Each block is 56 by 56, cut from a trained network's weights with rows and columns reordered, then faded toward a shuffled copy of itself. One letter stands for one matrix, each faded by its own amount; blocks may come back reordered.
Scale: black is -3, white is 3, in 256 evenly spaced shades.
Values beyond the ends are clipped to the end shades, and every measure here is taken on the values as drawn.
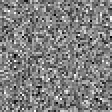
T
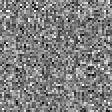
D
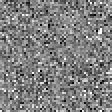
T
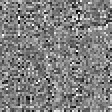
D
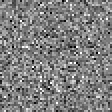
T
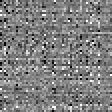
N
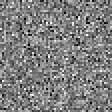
T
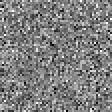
T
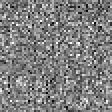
D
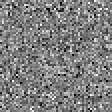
T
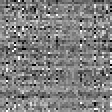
N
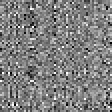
D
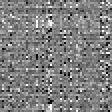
N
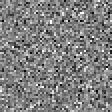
T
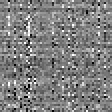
N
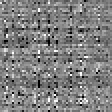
N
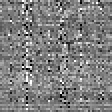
N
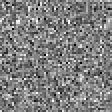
D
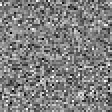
D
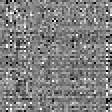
N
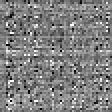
N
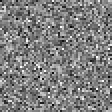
T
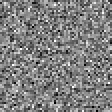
T
